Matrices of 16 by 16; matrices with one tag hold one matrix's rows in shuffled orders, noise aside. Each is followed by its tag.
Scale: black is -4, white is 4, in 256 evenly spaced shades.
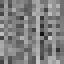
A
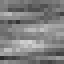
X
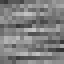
X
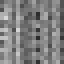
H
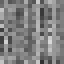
A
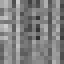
H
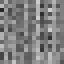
A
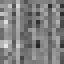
H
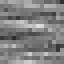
X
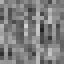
A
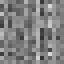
A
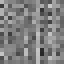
A
